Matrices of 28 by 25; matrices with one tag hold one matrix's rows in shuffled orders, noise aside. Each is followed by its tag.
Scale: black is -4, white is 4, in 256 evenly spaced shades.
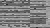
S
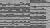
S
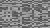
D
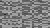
D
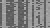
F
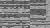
S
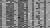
F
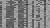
F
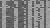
F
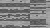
S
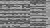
S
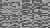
D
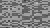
D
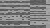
S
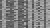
F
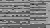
S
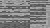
S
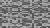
D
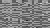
D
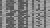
F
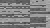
S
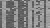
F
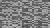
D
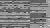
S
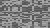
D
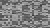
D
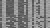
F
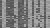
F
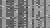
F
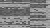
S
